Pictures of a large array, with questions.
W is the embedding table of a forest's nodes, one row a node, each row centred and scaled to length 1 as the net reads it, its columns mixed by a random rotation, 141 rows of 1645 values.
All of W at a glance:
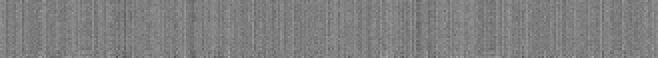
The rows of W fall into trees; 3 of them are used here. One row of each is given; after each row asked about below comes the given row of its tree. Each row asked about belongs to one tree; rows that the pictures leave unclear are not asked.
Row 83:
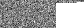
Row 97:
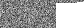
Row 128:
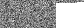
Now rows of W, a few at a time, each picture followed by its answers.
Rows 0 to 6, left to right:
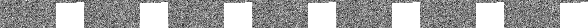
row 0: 83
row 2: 128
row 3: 83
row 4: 83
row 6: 83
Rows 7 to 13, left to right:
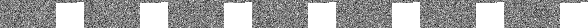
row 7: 128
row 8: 128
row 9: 83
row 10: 128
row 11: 83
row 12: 128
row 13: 83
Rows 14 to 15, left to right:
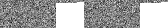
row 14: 97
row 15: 83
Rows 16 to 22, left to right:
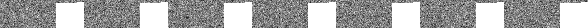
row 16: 128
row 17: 83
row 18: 128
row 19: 97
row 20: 97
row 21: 128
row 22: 83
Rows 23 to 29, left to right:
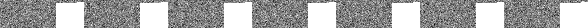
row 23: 83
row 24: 97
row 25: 128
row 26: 128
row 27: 128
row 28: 128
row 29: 83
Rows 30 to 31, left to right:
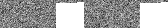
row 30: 83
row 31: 128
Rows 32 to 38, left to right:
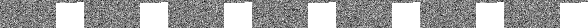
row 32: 83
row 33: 128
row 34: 83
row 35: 83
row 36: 128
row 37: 83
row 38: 128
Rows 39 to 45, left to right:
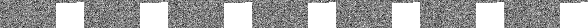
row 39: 83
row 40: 128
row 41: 128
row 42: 83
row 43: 128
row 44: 128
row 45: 83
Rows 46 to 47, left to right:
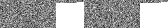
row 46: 83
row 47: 97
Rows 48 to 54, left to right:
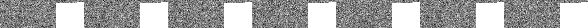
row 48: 128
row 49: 128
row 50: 128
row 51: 83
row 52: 83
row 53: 128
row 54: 128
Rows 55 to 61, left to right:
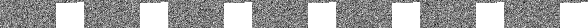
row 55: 97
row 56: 83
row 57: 83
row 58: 83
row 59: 83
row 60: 128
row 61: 83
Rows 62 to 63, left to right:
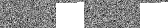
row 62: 97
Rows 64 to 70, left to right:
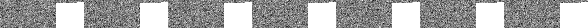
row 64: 83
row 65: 97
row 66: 83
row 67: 83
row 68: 83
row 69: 128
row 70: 128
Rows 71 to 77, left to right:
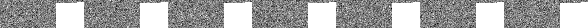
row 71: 83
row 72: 83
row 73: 128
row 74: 128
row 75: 97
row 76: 128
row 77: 83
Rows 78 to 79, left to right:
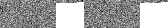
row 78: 83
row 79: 83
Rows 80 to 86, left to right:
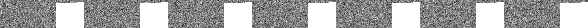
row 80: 97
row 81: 83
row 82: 128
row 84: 128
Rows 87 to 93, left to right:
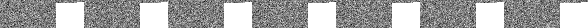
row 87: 128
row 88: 97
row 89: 83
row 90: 128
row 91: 128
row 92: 97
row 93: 83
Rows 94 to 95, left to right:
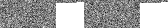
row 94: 83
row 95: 128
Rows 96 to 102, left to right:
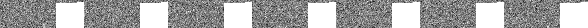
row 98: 97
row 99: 128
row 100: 83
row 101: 83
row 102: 83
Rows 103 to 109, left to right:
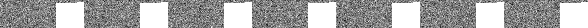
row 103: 97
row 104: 128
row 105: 83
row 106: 128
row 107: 97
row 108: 97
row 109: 128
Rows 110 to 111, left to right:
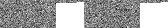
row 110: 83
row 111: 83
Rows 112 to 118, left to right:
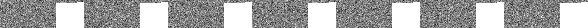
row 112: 83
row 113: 128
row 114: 97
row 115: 83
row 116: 83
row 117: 128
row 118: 128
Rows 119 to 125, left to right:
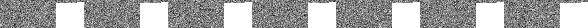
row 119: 128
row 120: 83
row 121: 83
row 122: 83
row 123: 83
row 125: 128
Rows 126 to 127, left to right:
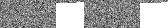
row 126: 83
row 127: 97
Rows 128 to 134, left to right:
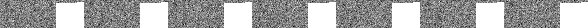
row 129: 128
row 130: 128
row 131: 128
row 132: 128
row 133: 128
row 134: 128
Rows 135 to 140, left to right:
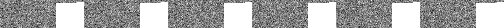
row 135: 83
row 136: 83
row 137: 128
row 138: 128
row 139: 83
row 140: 128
